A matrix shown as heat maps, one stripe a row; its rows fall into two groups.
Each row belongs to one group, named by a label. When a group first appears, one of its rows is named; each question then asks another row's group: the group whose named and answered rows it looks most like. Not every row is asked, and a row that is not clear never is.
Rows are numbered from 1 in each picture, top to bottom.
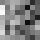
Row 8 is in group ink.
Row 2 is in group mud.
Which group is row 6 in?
mud
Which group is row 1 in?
ink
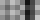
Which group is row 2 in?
mud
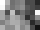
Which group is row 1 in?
ink
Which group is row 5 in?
ink
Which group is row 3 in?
mud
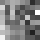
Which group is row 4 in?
ink
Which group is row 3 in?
mud
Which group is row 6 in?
ink
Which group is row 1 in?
ink
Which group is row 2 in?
mud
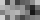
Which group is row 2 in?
ink
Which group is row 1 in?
mud
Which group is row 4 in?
mud
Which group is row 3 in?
ink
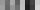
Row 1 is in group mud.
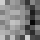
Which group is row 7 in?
ink
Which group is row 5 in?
ink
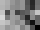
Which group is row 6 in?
ink
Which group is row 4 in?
mud
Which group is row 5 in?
ink
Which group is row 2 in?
ink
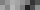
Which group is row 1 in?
ink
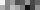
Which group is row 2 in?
mud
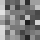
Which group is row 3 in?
ink
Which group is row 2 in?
mud
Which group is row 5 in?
mud
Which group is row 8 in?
mud
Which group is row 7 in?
mud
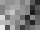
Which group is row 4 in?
mud
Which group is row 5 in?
ink
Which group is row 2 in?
ink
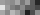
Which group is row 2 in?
ink
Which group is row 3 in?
mud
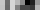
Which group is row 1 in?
mud
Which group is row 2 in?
mud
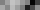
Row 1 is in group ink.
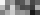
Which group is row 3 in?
ink
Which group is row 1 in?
ink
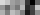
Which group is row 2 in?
mud
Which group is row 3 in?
mud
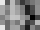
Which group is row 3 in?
mud
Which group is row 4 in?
ink
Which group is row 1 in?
mud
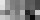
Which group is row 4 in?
ink
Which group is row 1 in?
ink
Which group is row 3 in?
mud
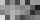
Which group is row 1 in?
mud
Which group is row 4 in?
mud
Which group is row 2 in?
ink
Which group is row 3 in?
ink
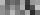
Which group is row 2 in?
mud
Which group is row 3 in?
ink
